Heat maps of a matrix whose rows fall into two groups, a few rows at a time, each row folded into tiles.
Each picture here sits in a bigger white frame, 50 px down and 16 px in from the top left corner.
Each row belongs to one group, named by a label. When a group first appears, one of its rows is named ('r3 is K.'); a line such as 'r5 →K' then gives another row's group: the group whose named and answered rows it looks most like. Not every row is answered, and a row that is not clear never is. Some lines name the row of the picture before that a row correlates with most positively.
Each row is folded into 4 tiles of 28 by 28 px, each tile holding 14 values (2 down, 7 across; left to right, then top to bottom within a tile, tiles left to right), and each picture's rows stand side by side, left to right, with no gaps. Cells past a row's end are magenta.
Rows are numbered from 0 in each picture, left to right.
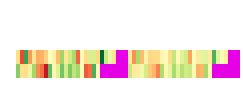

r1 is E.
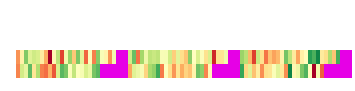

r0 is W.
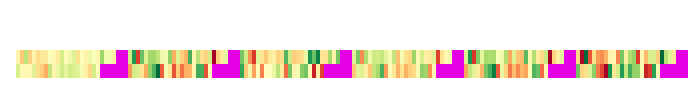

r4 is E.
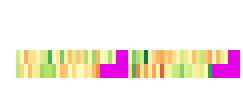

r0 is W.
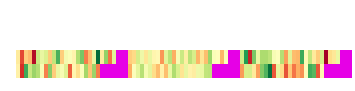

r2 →E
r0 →W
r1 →W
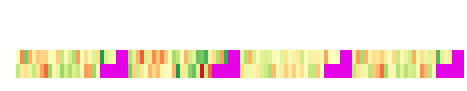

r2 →E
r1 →W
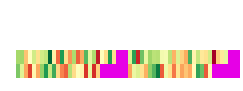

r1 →E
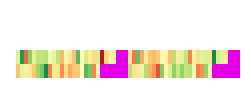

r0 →E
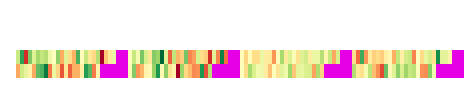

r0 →E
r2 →W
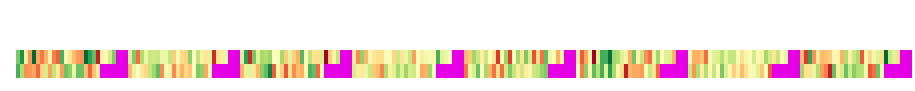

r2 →E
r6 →W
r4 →W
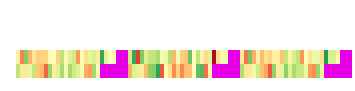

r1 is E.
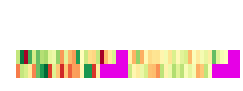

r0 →E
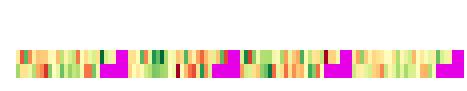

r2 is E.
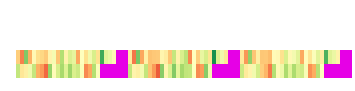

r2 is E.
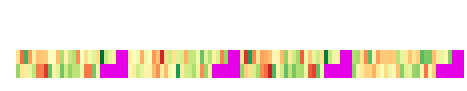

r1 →W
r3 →W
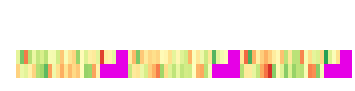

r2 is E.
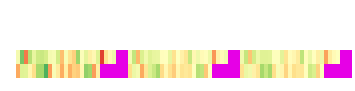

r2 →E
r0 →E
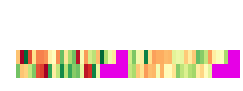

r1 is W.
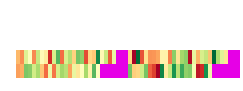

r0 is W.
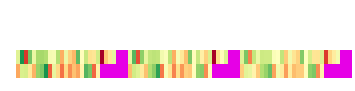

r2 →E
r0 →E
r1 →E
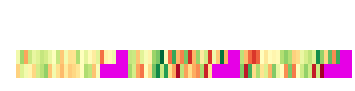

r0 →E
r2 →W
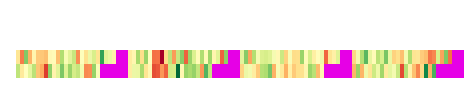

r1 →W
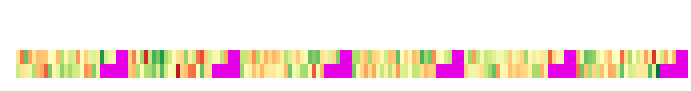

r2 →W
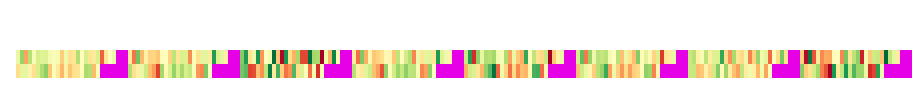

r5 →E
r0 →E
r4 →E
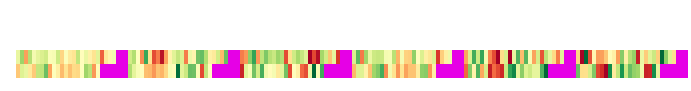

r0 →E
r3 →E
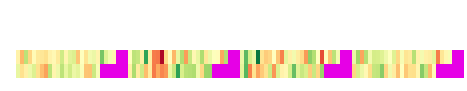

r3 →E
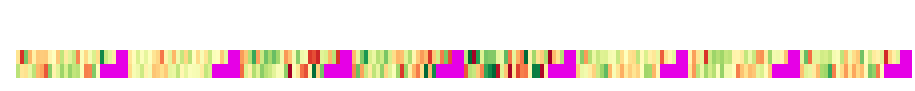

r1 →W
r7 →E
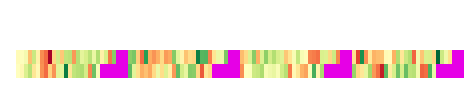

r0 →W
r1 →W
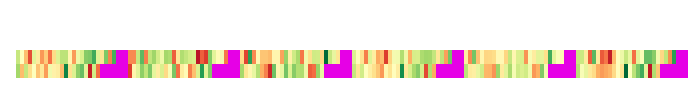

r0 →W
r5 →W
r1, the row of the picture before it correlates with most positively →2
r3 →W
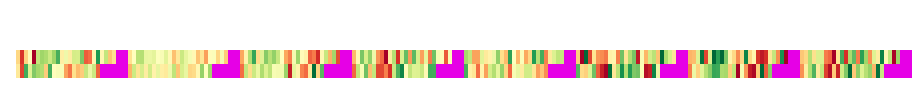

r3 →W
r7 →W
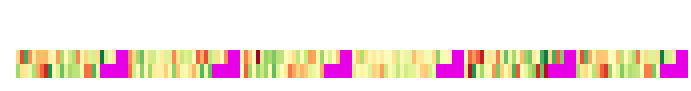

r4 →W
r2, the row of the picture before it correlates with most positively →0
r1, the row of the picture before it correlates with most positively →1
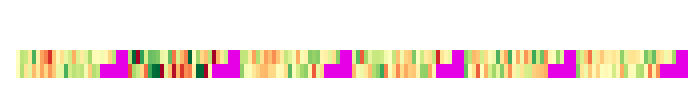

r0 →W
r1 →E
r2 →W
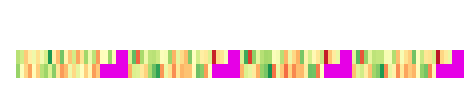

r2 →E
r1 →E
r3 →E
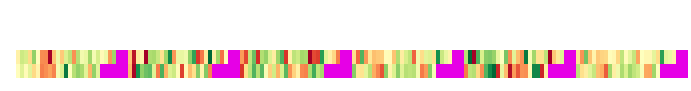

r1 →W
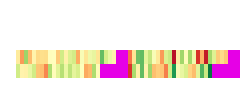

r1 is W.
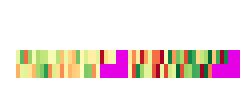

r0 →E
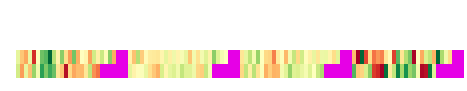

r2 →W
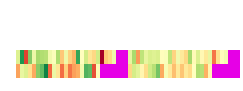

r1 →E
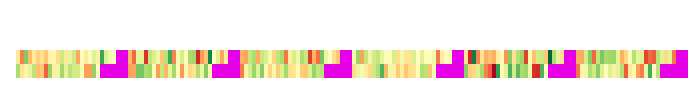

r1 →W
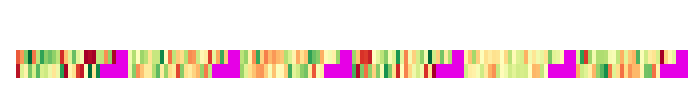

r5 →E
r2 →W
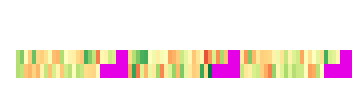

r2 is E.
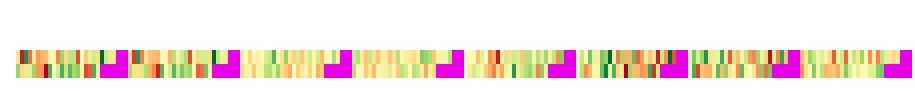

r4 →W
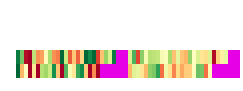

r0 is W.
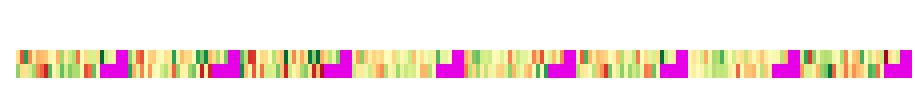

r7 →E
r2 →W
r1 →W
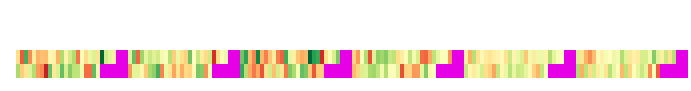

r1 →E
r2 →W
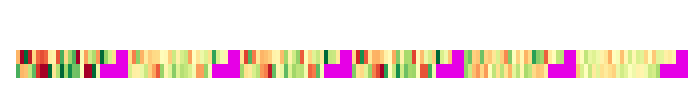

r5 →W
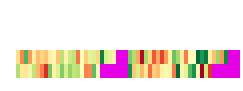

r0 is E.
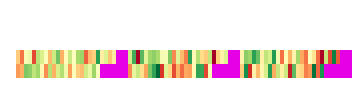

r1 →E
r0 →W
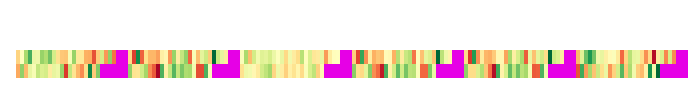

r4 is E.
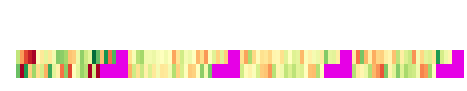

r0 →W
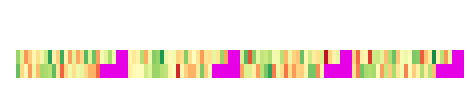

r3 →W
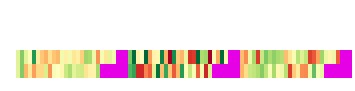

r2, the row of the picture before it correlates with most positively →1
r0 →W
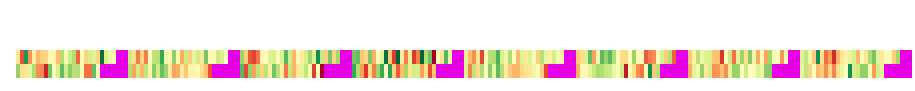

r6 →W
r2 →W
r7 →W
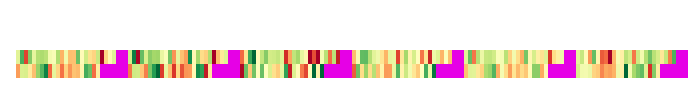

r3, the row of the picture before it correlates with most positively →6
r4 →E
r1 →E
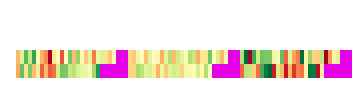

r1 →W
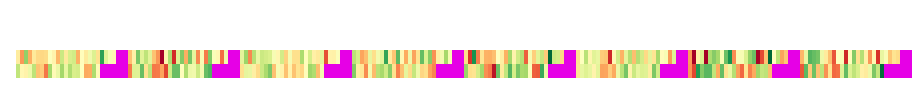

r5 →W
